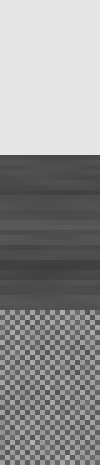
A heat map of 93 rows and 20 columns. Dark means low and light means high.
The table splits into 3 rows of 1 panel. Panel 1,1: very high, flat. Panel 2,1: low, streaked across, faint in contrast. Panel 3,1: middling, checkered, strong in contrast.
